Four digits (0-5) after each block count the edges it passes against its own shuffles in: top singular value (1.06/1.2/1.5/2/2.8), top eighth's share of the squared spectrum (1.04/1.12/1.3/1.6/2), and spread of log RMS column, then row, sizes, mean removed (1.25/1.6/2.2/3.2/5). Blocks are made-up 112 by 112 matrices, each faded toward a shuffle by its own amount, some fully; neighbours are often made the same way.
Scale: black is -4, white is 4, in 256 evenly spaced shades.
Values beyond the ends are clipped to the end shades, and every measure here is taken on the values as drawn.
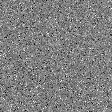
1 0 0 0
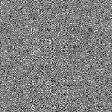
4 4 2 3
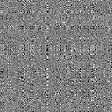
5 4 3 3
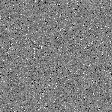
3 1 0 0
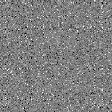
4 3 2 2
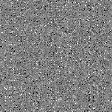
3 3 2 1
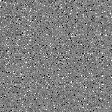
4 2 1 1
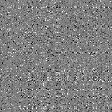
4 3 2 2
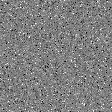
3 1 0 0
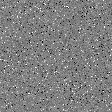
1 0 0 0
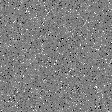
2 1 0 0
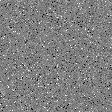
3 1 0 0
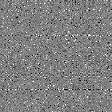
4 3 1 2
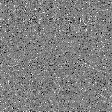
4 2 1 1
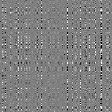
5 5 4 3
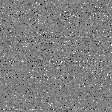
2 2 0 2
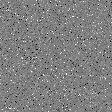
0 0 0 0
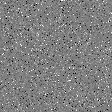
0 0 0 0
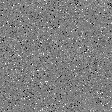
0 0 0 0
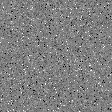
0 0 0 0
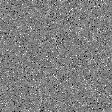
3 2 1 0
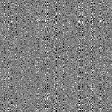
4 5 4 2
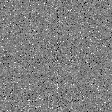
2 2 1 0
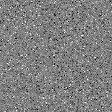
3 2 1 0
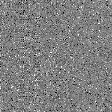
3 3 2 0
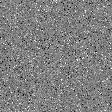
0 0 0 0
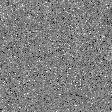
0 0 0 0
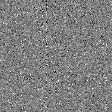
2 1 2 0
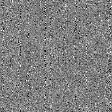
2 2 3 0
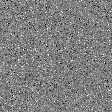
0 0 0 0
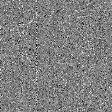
2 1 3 0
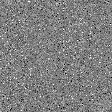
0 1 1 0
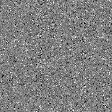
0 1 2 0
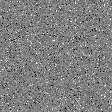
1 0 0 0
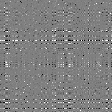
5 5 3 3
